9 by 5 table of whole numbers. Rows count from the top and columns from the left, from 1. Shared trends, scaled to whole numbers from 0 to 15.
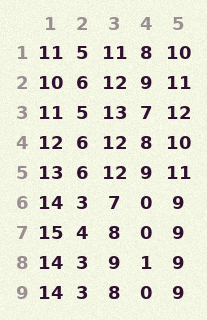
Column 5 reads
10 11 12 10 11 9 9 9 9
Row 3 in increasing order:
5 7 11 12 13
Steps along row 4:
down up down up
